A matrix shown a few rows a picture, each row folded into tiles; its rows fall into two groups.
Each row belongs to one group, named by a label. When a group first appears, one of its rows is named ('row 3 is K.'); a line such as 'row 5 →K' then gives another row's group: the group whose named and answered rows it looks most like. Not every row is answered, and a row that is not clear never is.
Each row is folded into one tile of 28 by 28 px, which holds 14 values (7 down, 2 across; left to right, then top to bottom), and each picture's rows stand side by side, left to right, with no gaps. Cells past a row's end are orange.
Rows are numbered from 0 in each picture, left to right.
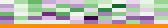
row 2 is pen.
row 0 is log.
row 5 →log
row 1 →pen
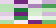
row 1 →log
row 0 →pen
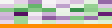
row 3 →pen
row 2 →log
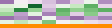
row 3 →pen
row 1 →pen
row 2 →pen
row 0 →pen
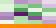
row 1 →pen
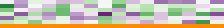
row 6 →pen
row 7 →pen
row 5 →pen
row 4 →pen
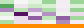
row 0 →pen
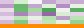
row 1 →log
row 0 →log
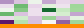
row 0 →log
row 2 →log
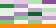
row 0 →pen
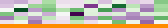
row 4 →pen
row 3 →log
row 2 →log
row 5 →log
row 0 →log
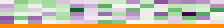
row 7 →pen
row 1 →log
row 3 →log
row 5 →pen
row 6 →pen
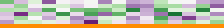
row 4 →pen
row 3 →log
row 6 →pen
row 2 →pen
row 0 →log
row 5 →log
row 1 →pen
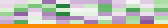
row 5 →log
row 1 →pen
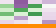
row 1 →pen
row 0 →pen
